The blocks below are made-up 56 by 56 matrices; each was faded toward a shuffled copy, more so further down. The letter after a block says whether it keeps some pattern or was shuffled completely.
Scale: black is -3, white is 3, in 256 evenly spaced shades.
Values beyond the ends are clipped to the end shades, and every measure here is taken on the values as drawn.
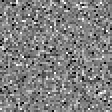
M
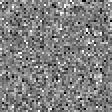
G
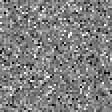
M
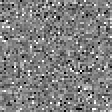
G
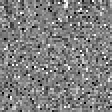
G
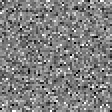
M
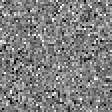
M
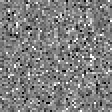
G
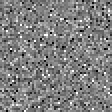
M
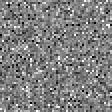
M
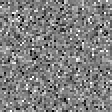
M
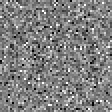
G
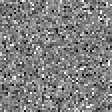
M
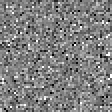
G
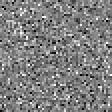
G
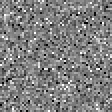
G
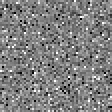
G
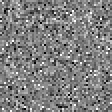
M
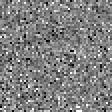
M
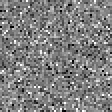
M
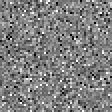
M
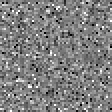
M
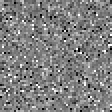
M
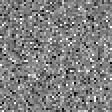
M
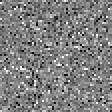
G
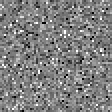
G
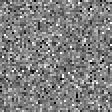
M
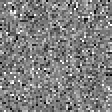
M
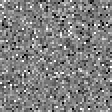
M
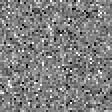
M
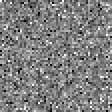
M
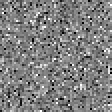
G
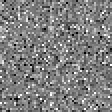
G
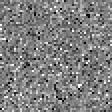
G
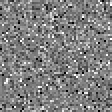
G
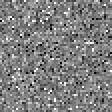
M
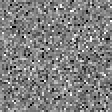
G
